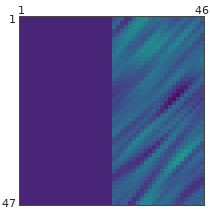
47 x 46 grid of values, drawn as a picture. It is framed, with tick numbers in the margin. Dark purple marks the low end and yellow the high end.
The table splits into one row of 2 panels. Panel 1,1: very low, flat. Panel 1,2: low, slanting up to the right.
